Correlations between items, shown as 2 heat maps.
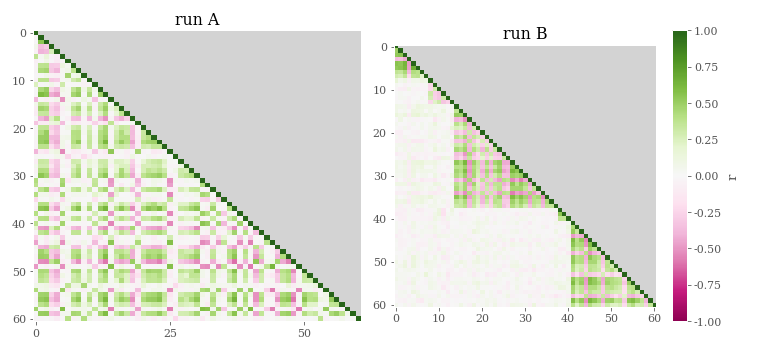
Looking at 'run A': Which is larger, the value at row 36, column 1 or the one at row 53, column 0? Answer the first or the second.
the first
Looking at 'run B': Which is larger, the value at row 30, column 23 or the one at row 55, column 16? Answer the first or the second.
the first
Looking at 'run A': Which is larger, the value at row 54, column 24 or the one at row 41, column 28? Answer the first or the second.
the first
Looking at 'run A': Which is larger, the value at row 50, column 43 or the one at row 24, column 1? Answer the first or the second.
the second
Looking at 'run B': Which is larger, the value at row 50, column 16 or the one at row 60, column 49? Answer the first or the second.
the second
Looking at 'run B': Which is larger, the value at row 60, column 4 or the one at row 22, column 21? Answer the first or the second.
the first
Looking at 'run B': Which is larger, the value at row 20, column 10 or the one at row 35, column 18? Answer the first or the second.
the second
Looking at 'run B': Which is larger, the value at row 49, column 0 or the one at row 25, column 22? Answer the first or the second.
the second
